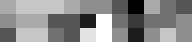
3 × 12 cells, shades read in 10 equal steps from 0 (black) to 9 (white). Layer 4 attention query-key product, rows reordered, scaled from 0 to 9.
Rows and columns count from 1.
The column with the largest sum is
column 7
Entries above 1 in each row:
11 11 11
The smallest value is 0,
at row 1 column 9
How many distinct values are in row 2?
7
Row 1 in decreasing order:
7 7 7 6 6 6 5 5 4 3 3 0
